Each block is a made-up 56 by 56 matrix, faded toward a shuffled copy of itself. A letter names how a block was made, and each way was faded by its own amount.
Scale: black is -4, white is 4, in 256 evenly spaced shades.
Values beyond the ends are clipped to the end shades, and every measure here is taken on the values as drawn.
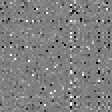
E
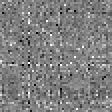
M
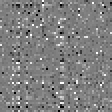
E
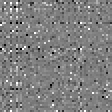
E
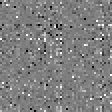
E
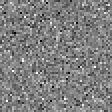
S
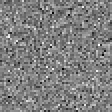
S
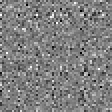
M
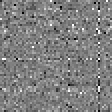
M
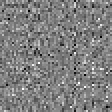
M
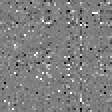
E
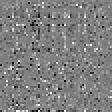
E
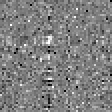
M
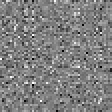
M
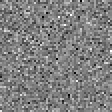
S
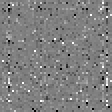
E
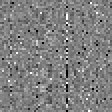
M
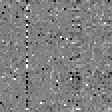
E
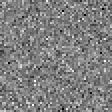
S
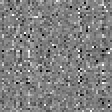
M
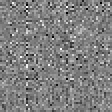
M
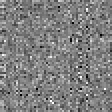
M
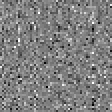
M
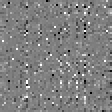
E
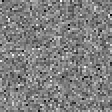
S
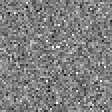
S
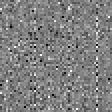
M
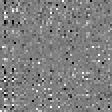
E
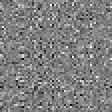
M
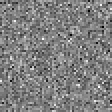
S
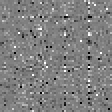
E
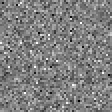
S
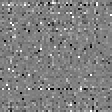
E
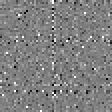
E
